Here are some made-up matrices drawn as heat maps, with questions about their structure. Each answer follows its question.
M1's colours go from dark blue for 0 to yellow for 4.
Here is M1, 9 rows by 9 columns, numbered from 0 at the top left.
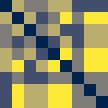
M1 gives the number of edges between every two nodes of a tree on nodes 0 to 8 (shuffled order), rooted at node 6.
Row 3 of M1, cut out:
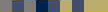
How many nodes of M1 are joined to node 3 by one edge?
3
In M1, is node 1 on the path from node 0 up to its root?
no
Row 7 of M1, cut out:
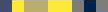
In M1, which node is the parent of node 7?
0
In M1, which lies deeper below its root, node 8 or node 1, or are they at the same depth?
the same depth
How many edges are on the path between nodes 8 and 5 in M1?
4
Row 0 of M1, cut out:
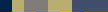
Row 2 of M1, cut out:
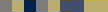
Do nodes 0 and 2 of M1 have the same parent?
yes
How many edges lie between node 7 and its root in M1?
2
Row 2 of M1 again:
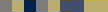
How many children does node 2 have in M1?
1
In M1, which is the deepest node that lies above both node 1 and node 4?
3
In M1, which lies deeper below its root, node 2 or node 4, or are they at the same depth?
node 4
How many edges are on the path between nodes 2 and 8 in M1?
3
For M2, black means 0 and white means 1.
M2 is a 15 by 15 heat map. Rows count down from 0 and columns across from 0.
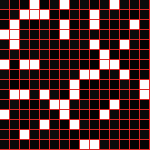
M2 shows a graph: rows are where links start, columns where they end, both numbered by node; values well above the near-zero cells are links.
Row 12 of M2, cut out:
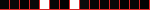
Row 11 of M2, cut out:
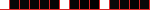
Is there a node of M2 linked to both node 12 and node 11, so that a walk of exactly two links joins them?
no
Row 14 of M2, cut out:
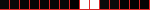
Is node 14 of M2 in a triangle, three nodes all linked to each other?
no
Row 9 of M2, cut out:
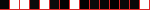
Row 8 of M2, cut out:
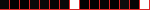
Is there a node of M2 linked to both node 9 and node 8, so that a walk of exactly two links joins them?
yes
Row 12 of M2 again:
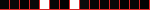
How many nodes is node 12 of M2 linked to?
2
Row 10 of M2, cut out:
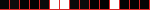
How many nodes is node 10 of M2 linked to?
3
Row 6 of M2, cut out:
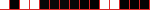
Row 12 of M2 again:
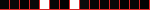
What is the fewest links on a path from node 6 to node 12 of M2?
4
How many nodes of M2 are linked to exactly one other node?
2
